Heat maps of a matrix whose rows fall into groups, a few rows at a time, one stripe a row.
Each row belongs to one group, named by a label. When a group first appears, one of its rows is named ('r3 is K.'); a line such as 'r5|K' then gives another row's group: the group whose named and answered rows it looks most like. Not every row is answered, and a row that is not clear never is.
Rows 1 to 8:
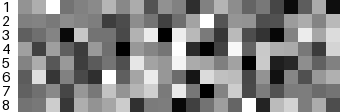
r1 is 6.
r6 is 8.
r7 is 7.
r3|7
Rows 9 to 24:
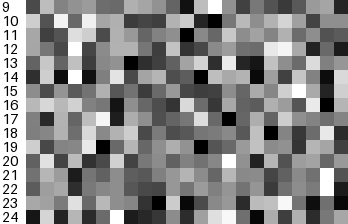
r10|6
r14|8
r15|6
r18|6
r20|8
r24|8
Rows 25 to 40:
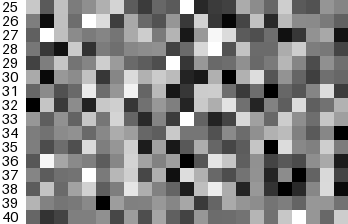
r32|8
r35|6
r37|6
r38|6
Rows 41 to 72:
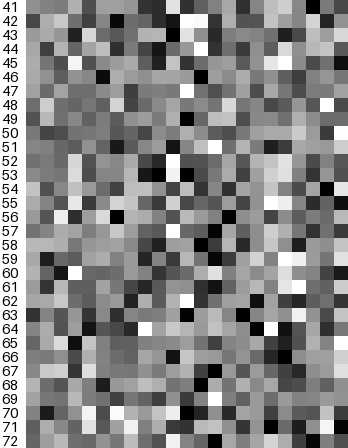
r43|7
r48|8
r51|7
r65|7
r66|7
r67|7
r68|8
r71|6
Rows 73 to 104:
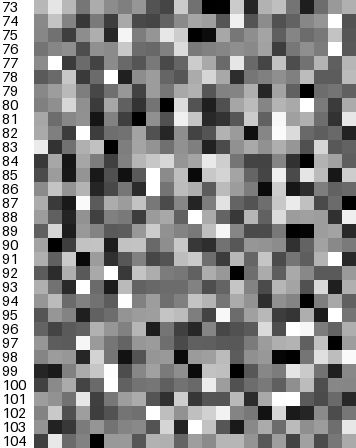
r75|8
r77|8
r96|6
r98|7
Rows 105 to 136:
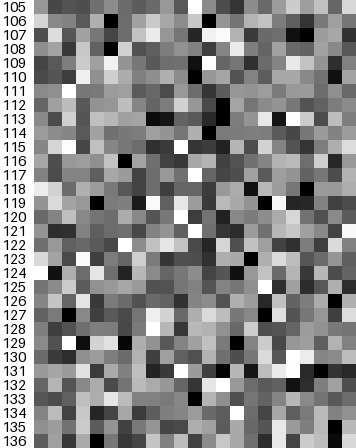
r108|8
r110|8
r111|6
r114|7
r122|8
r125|6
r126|8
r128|7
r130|6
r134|8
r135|8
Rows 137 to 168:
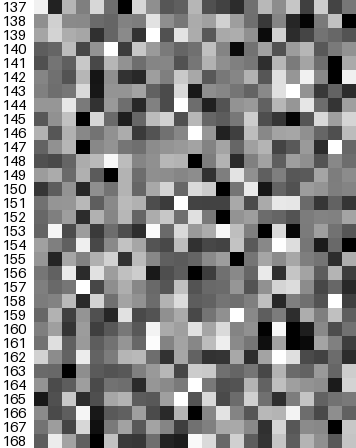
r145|7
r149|8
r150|7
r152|7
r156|6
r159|8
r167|8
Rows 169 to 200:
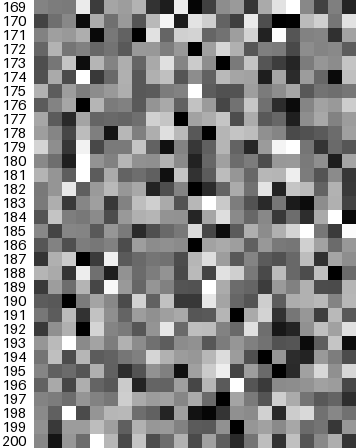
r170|7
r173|7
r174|8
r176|7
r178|8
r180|8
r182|6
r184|6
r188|8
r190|6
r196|8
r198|6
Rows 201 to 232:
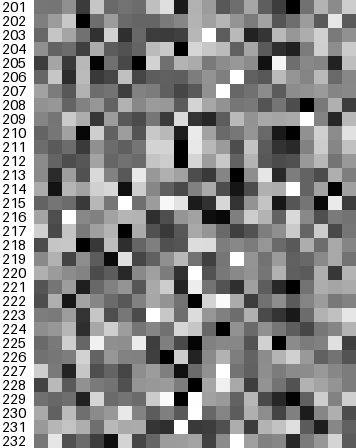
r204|7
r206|8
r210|7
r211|7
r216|6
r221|7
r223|7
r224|7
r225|6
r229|7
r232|8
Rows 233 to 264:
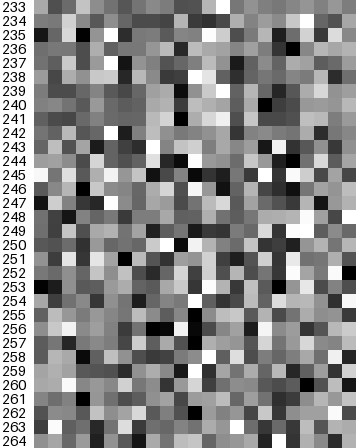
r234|6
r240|7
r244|7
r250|7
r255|6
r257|6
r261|7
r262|6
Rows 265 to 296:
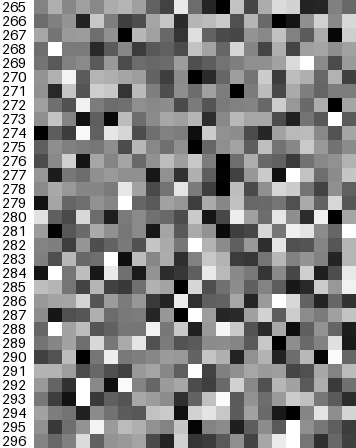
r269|6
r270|6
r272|8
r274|8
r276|7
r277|6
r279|8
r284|8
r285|7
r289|6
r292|8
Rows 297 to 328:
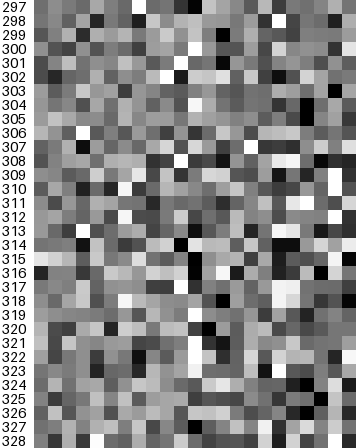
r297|6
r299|7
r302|7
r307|7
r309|6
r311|6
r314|7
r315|6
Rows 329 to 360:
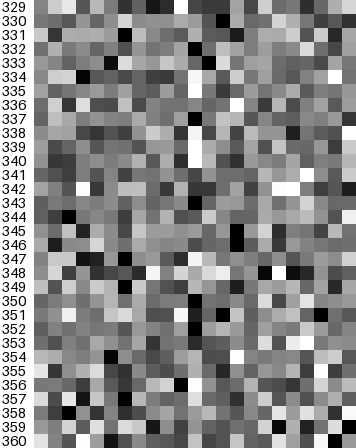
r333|8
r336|8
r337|6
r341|6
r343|6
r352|6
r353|6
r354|8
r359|6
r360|8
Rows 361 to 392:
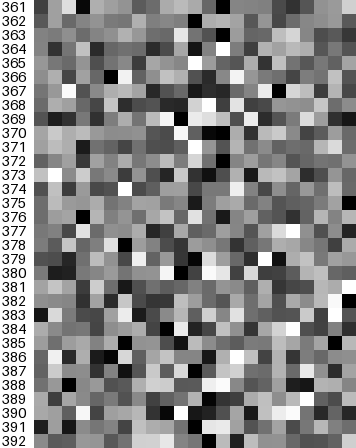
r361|7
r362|6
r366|8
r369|7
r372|7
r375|6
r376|7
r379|6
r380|7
